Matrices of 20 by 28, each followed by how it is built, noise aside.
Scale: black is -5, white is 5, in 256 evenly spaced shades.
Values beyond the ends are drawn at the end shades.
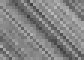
Toeplitz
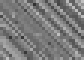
Toeplitz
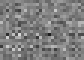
low rank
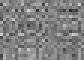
low rank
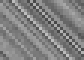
Toeplitz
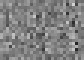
low rank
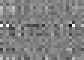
low rank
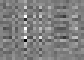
low rank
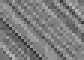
Toeplitz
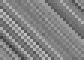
Toeplitz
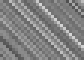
Toeplitz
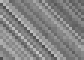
Toeplitz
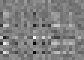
low rank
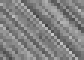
Toeplitz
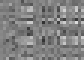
low rank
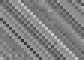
Toeplitz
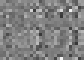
low rank
